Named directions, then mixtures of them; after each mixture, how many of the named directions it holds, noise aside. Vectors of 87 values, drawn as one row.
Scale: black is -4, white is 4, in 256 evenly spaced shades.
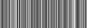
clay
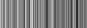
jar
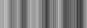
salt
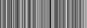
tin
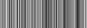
three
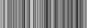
three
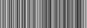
three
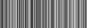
three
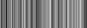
two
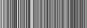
two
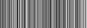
two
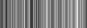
three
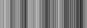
one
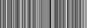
one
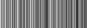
two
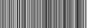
three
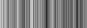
two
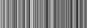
one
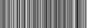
three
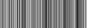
three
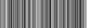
two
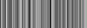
one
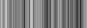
three
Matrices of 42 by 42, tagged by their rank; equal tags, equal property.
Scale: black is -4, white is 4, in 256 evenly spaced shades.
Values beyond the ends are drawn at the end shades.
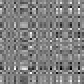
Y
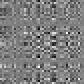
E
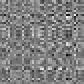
E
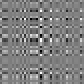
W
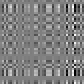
W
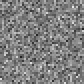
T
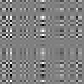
W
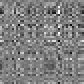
E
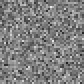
T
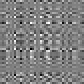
Y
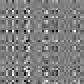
Y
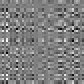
Y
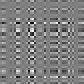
W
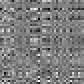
E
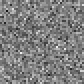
T
